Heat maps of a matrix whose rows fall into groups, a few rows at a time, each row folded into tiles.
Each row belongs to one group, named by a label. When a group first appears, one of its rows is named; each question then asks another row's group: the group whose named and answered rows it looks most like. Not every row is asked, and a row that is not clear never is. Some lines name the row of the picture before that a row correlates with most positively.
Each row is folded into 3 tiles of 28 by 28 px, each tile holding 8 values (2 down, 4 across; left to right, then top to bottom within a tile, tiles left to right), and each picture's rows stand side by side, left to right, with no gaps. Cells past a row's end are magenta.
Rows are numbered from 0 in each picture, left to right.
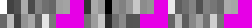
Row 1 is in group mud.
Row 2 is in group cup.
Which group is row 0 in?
cup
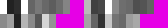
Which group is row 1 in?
cup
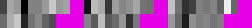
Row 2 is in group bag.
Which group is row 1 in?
mud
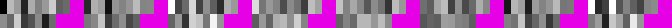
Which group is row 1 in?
mud
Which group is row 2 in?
cup
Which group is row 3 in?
cup
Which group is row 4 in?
cup
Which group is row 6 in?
mud
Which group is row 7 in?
cup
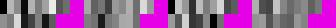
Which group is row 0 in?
mud
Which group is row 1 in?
bag
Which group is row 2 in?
mud
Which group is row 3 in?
cup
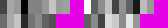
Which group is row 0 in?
mud
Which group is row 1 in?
cup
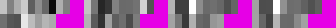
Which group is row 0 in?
cup
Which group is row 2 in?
cup
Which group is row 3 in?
cup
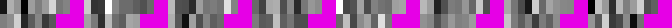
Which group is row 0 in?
mud
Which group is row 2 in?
bag
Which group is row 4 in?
cup
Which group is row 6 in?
bag
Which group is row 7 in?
mud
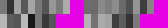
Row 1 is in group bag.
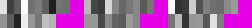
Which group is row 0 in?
cup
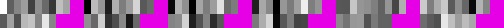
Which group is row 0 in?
cup
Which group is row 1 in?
mud
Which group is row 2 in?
mud
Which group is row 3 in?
mud
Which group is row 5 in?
cup
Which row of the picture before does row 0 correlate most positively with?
2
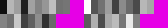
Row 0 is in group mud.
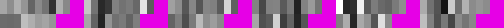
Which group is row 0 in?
cup
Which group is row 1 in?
bag
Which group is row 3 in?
bag
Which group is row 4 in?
cup
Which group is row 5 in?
bag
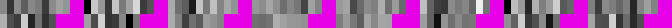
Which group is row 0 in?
bag
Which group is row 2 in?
bag
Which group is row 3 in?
cup
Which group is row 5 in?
bag
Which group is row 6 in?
mud
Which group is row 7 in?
bag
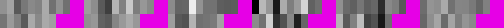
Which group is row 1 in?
bag
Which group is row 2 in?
cup
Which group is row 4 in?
bag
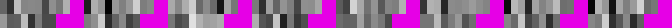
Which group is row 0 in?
bag
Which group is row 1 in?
mud
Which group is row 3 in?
bag
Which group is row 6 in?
mud
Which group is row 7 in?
mud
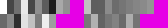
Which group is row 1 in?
cup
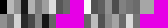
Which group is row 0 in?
mud
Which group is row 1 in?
cup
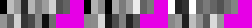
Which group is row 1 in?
mud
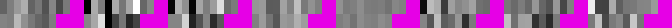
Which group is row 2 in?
mud
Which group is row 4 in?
cup
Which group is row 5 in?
mud
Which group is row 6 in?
bag
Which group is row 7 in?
cup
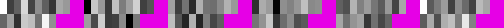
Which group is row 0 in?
cup
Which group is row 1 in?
mud
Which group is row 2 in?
bag
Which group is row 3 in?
mud
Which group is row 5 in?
cup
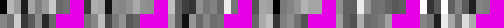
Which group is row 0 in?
mud
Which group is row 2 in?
bag
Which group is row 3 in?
mud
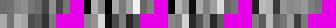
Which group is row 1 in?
mud
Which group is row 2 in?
mud
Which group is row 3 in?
mud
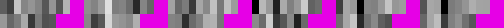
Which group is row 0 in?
bag
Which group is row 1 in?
cup
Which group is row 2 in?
bag
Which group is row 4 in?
mud
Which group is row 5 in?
mud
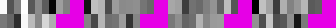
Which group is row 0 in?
cup
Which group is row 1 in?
mud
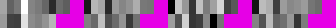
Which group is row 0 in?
cup
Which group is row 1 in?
mud
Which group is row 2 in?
mud
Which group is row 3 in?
mud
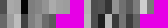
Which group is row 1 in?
bag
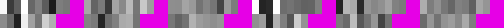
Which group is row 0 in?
cup
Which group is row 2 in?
cup
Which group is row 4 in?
mud
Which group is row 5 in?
cup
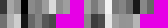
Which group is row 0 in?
mud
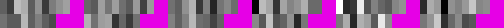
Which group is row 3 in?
mud
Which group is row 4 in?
cup
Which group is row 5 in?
mud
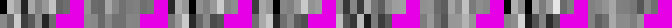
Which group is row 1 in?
cup
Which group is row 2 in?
mud
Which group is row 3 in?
mud
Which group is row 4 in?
bag
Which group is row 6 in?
mud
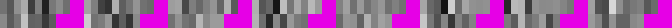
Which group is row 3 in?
bag
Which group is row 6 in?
mud
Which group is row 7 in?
cup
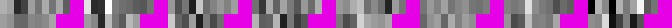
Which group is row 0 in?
bag
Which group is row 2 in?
bag
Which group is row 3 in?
bag
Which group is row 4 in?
cup
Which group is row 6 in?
cup
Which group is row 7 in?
mud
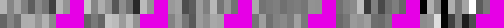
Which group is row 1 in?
cup
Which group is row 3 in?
cup
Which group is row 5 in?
mud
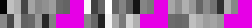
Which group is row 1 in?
cup
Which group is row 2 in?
cup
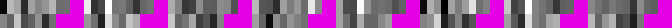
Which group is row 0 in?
mud
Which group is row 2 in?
bag
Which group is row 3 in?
bag
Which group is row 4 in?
cup
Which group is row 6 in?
cup
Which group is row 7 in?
bag
